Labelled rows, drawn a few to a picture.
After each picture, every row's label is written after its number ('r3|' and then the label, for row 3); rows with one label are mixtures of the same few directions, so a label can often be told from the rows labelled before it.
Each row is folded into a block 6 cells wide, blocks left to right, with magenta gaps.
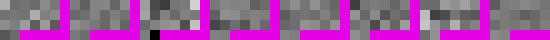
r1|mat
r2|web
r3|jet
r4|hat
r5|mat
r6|mat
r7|hat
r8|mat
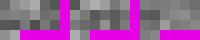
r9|hat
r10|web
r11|mat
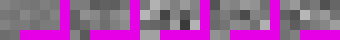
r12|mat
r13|hat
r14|web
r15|mat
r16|mat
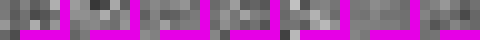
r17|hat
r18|web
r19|mat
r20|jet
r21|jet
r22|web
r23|hat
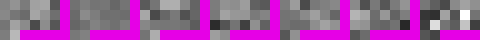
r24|hat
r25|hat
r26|hat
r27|hat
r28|jet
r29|mat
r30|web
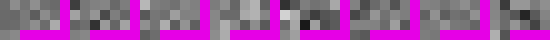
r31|mat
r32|mat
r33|mat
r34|hat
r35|mat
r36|web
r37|mat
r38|jet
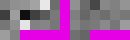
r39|mat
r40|jet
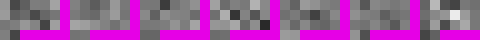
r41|jet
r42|hat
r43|jet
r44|mat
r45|jet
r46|jet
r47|jet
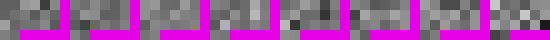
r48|web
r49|hat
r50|web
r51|web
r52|web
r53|hat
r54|web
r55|mat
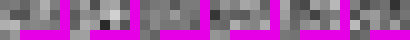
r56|hat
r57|hat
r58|jet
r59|mat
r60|jet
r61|web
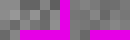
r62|web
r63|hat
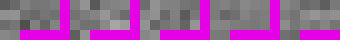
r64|mat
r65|jet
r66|web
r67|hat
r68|mat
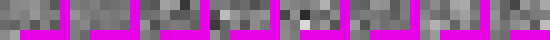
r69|hat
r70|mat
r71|web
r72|hat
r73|mat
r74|web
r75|hat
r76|jet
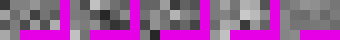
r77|mat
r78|jet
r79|jet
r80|hat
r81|hat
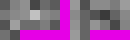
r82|jet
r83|jet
